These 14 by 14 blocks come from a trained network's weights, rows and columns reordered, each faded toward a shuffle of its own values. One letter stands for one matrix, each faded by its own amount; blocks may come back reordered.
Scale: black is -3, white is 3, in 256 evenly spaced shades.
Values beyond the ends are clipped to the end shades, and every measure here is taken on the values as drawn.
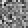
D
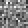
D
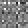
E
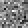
D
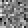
D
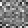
E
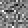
D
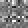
E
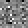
E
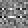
E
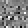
E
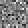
D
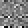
E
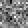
D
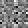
E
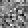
D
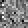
D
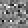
E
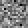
D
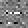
E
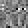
E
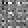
E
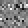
E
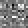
E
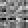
E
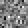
D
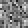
D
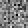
D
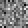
D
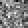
D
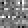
E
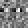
E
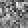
D
